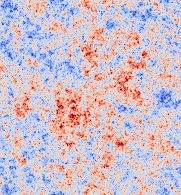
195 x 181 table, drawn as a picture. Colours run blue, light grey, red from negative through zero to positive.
The values follow a bell shape. The ninth with the highest average is the centre. No row or column stands out. The field is mottled with small blotches.
